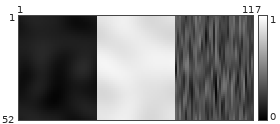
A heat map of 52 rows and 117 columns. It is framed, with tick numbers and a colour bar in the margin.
It is made of 1 by 3 panels. Panel 1,1: very low, smooth, faint in contrast. Panel 1,2: very high, smooth, faint in contrast. Panel 1,3: low, streaked downward.
